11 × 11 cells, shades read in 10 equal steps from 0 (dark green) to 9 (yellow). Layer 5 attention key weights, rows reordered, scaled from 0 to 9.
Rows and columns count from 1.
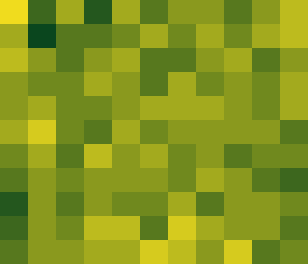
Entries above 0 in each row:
11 10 11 11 11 11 11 11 11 11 11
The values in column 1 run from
1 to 9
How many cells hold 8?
4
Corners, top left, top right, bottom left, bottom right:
9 7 3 4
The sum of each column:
51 51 43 52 59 51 58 56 54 47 51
